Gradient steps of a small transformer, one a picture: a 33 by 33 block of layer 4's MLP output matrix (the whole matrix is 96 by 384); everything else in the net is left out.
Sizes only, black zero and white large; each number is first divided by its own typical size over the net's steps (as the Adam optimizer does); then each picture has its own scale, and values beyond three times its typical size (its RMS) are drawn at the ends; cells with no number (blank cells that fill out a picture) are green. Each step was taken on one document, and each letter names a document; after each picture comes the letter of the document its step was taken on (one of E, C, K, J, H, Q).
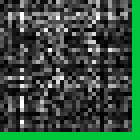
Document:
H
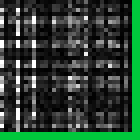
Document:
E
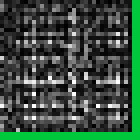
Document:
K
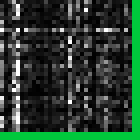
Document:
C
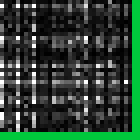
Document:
E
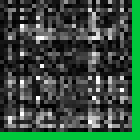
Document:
H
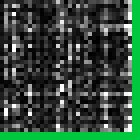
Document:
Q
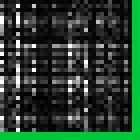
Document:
E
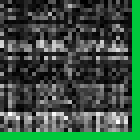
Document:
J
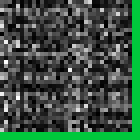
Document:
K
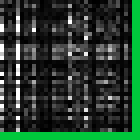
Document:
E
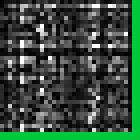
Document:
H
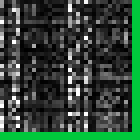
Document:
C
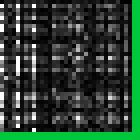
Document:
E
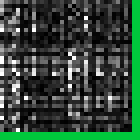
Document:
C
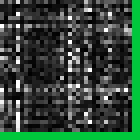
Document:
C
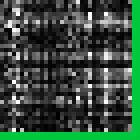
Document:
Q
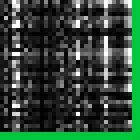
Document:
Q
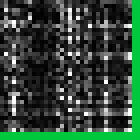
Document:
Q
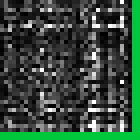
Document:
H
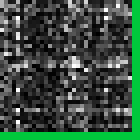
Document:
K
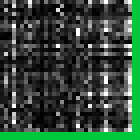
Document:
Q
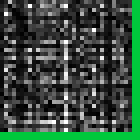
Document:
J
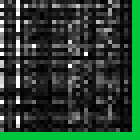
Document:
E
